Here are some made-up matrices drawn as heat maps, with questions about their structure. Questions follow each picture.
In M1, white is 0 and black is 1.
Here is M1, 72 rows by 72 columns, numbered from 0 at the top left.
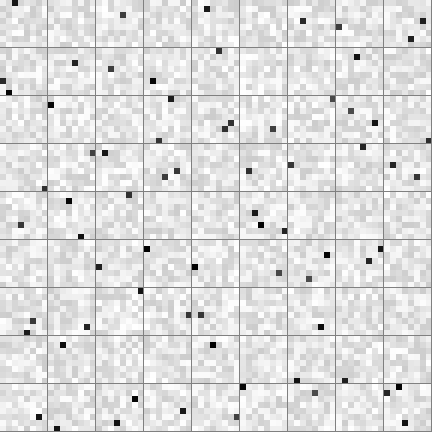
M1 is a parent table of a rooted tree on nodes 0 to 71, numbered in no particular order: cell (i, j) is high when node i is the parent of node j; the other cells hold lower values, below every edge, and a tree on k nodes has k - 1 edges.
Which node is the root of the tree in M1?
44
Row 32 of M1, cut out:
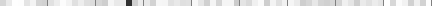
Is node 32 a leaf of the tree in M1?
no
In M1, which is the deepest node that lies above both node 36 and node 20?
13
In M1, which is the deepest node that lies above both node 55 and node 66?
16
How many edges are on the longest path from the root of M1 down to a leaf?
11
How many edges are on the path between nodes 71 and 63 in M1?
7
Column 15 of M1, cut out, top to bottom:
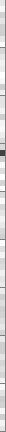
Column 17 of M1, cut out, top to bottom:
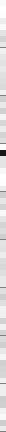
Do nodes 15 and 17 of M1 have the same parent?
yes
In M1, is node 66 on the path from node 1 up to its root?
no
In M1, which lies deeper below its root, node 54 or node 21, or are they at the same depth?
node 54
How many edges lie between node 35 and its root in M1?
6
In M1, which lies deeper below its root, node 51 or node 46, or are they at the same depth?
node 51
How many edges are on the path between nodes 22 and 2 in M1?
10
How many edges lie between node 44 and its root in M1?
0
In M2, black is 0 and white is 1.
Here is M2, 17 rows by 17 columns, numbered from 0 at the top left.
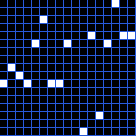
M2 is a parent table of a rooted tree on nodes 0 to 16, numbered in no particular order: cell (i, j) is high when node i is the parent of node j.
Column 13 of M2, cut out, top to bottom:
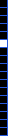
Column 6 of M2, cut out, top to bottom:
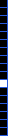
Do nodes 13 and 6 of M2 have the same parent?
no
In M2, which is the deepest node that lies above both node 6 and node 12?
10
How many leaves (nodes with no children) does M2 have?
8
